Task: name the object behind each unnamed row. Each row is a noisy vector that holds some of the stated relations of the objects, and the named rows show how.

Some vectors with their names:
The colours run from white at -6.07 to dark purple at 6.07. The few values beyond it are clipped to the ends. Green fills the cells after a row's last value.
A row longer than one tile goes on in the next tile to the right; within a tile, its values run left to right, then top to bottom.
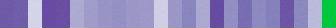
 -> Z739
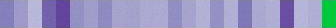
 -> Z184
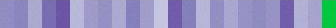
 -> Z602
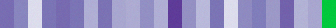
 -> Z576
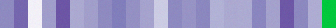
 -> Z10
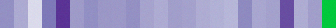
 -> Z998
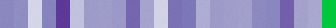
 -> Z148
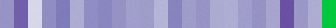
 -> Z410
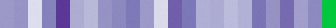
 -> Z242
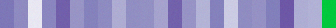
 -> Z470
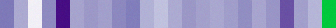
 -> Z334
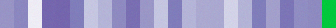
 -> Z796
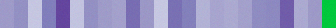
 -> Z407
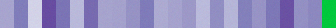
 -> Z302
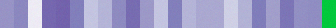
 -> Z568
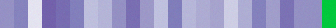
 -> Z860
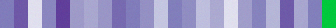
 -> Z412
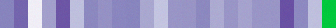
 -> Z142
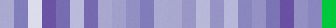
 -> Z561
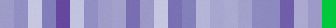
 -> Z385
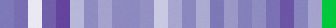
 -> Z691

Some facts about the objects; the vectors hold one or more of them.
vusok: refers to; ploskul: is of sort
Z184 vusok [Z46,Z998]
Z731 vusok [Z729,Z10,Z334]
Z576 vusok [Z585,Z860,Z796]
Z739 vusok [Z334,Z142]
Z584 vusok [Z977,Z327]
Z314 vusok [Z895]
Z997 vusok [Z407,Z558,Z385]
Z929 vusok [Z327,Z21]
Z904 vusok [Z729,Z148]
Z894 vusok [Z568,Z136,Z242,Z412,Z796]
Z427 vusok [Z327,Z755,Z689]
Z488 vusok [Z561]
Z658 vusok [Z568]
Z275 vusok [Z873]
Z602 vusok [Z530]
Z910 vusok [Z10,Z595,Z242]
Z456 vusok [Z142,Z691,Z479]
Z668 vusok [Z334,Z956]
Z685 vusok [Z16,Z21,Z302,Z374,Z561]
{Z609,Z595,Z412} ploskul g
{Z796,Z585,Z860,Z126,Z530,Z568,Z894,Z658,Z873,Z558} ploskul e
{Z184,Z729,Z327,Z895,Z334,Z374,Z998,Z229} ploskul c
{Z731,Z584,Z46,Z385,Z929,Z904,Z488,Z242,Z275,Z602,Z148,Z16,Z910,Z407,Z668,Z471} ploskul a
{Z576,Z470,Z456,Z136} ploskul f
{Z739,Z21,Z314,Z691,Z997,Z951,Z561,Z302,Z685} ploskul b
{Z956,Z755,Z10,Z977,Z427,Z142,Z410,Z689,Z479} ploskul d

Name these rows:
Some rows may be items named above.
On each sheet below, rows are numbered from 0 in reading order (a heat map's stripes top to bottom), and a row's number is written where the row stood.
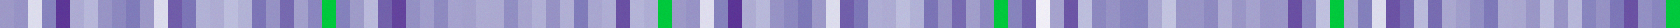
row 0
Z242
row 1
Z184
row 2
Z242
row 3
Z142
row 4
Z561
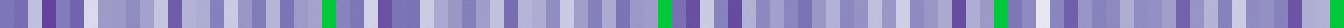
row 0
Z894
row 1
Z658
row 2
Z609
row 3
Z470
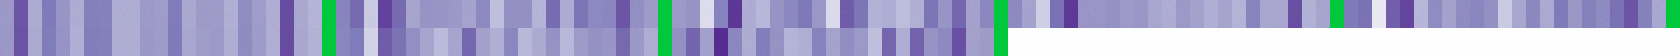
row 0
Z427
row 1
Z314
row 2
Z242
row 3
Z229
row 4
Z691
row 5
Z427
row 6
Z126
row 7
Z685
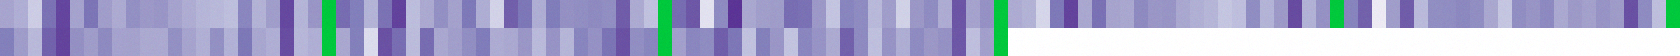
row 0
Z374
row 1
Z668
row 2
Z595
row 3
Z327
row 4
Z956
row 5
Z184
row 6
Z561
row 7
Z929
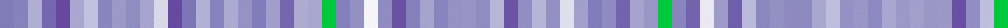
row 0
Z910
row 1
Z136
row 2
Z479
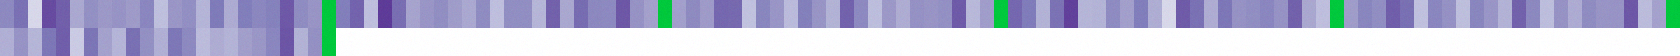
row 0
Z951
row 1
Z997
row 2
Z488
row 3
Z731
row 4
Z584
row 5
Z16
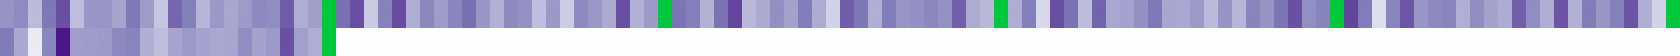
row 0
Z471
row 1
Z609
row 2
Z904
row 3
Z21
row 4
Z456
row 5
Z729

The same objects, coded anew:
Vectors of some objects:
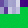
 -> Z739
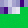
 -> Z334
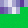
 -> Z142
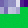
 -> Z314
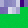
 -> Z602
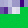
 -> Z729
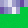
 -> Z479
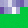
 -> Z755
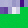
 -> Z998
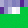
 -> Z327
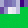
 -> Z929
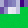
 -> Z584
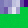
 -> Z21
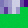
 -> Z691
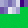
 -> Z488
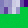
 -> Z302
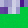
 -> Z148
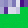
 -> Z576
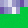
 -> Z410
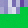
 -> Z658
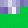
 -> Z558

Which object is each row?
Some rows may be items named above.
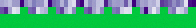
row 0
Z729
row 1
Z904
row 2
Z561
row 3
Z242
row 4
Z184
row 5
Z136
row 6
Z685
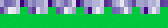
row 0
Z929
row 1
Z731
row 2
Z488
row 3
Z470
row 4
Z10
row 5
Z136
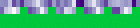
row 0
Z427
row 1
Z956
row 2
Z685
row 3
Z956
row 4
Z374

